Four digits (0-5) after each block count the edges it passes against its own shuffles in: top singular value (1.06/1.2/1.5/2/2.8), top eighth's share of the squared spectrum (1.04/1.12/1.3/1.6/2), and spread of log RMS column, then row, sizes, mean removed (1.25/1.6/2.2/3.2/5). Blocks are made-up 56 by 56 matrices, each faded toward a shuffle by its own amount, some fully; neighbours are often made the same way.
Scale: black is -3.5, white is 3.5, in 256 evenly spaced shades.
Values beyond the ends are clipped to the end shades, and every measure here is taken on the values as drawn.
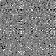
4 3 2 1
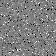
1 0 0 0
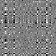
5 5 3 3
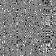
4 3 2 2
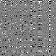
4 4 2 2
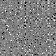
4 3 1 1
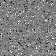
2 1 0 0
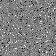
2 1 0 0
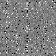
3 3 1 0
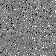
1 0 0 0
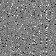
3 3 0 0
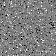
0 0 0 0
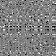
4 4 2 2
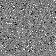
2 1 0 0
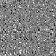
3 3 2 1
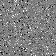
0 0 0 0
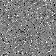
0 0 0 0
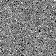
0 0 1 0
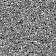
0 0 0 0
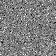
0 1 0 0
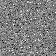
0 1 0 0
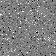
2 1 0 0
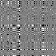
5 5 3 3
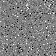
2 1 0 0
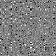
4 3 2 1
